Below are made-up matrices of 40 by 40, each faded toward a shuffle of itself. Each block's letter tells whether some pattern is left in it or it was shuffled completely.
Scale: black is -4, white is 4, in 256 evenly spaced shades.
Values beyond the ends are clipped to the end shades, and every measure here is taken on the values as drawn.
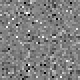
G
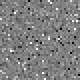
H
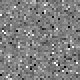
H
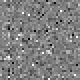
G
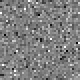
H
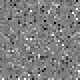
H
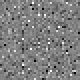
G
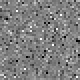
H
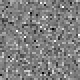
H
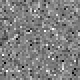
H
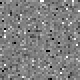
H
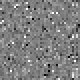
G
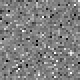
H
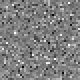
H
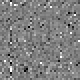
G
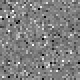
H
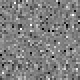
G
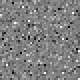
H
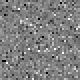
H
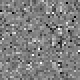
G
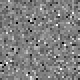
G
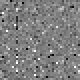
G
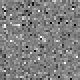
G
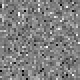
G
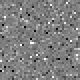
H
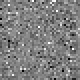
G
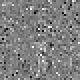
G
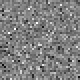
H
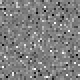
H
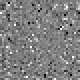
G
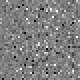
G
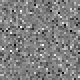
H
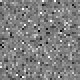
H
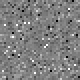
H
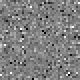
H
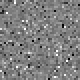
H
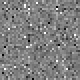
G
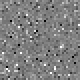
H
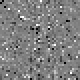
G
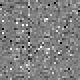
G
